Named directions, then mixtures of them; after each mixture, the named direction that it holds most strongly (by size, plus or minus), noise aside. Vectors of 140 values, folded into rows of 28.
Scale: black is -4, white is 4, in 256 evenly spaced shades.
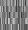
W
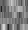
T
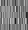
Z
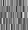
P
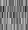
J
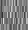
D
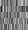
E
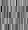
E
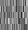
W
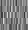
D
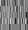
Z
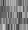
T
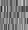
E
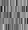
E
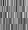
P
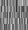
E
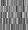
P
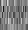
J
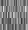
J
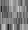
T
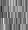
D
